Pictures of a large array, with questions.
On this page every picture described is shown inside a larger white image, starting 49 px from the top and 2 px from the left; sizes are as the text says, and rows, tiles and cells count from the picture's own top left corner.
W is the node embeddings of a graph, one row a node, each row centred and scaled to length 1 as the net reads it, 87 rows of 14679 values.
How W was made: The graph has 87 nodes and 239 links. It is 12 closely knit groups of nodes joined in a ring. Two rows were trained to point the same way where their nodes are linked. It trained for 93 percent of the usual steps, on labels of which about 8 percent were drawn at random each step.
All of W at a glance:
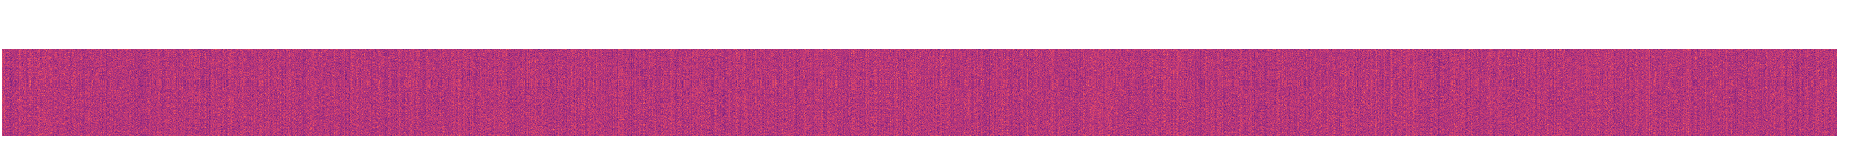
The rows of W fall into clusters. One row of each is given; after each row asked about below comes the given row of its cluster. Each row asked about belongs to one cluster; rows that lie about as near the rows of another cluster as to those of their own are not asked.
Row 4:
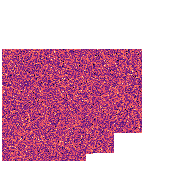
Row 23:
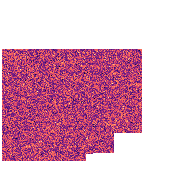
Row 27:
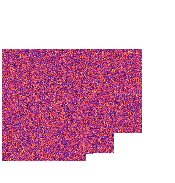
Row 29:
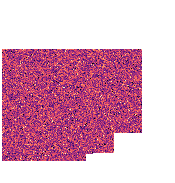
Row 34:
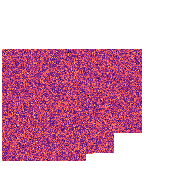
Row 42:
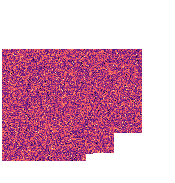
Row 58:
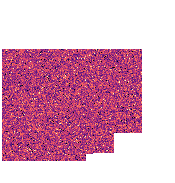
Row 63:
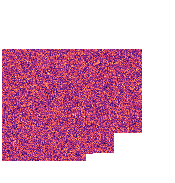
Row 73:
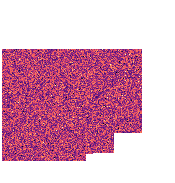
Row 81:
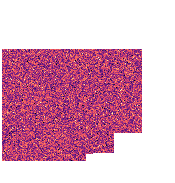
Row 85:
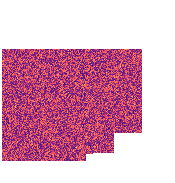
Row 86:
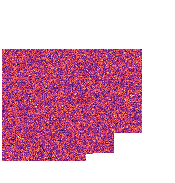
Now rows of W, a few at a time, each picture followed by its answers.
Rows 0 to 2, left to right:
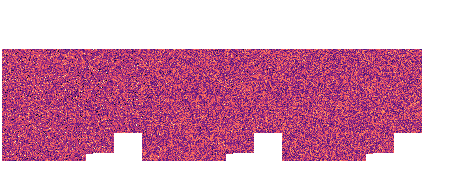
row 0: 63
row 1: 85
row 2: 34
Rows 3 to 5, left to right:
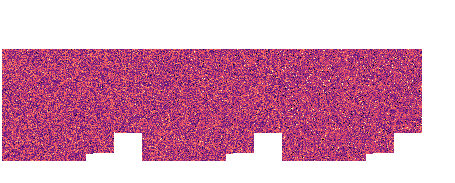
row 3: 29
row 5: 58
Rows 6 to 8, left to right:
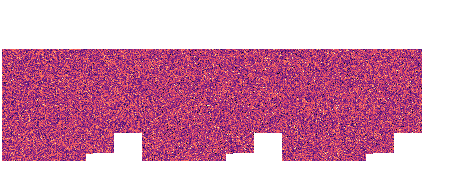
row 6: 4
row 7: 29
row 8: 81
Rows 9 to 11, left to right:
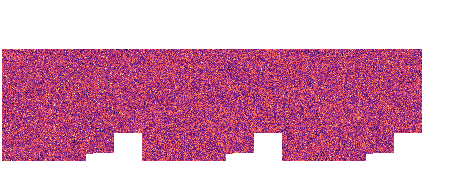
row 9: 23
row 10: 86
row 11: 27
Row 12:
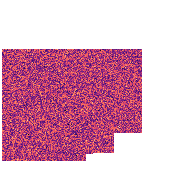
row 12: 42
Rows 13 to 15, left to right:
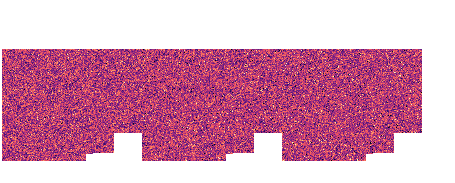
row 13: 29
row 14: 85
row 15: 34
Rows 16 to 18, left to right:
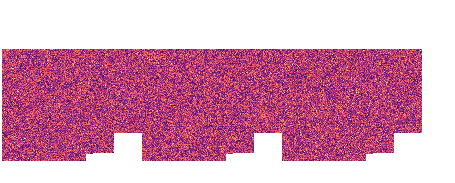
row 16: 29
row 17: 23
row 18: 58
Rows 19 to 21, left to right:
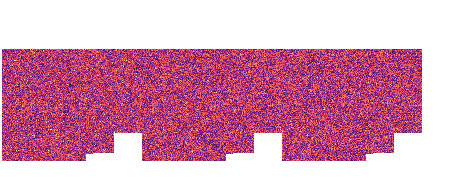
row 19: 81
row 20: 27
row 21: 42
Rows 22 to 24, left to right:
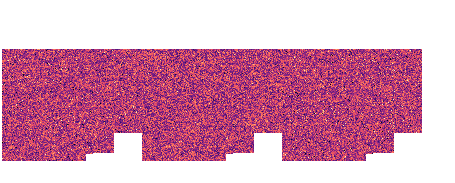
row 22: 85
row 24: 85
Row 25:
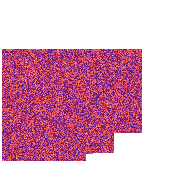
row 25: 73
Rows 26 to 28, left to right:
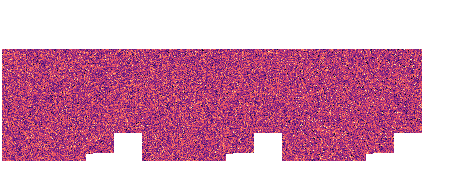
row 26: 23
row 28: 58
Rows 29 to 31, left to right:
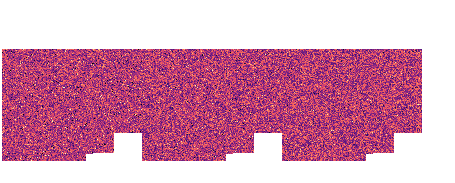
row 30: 73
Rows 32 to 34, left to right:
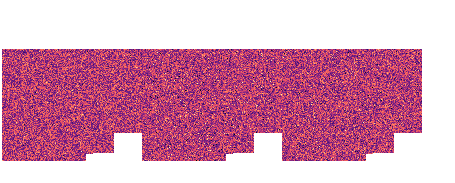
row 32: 27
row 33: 27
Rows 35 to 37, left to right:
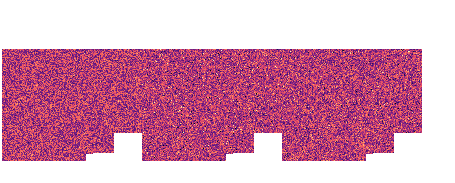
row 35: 27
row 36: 27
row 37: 85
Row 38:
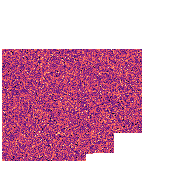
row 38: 34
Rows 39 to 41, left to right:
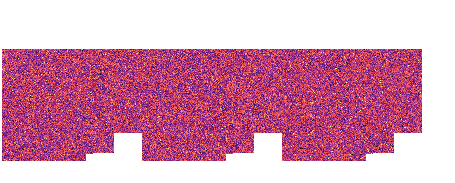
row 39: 29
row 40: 34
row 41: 81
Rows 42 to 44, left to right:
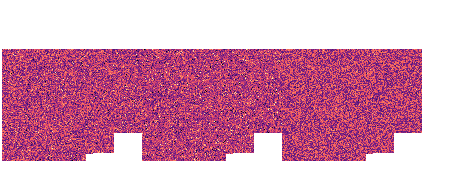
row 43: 4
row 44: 73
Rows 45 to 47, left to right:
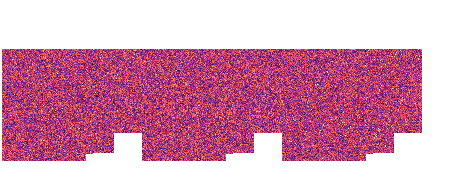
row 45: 86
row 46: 81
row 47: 23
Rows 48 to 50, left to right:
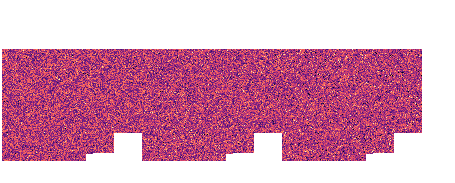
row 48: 29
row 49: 4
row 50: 58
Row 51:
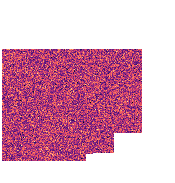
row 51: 23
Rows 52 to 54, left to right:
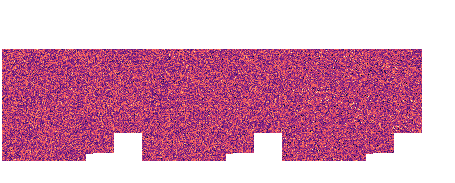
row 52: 42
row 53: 4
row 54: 81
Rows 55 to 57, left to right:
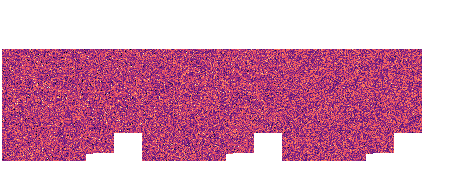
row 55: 27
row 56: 34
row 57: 29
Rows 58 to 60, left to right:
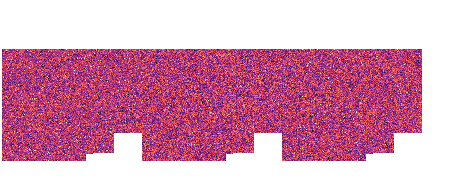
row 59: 42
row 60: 81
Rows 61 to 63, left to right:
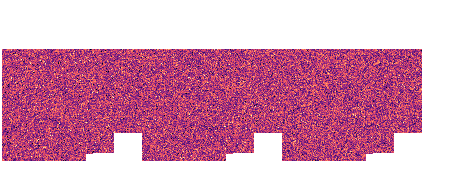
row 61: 73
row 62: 34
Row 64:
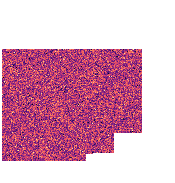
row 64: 73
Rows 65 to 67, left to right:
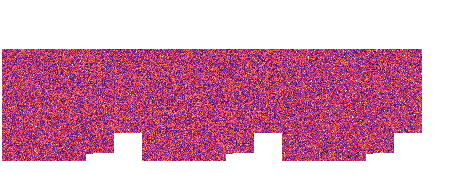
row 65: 42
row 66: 86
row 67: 23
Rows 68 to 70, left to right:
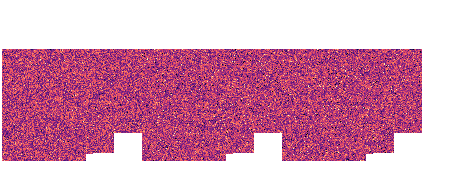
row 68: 73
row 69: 34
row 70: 85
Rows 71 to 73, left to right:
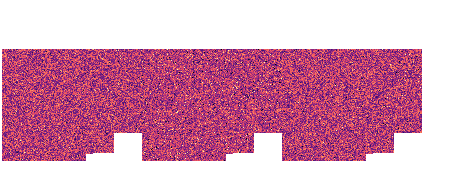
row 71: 29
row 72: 86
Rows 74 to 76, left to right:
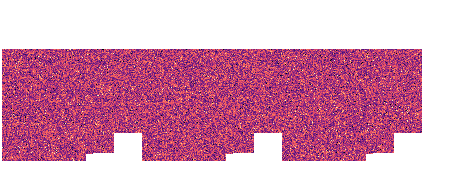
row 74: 85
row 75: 81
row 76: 34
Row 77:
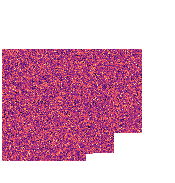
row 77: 63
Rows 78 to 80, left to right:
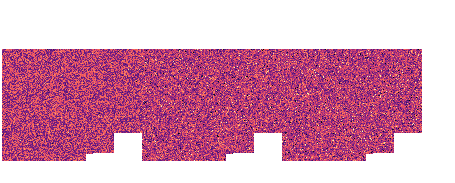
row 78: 73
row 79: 85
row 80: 58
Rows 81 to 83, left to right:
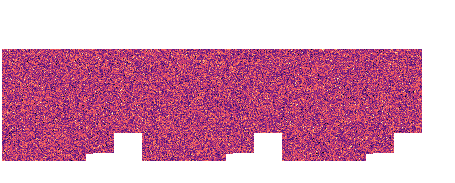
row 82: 63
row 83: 27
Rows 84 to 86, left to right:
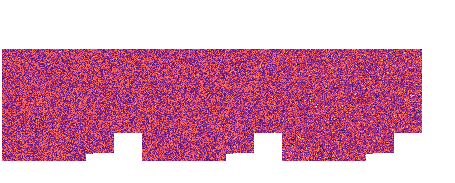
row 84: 81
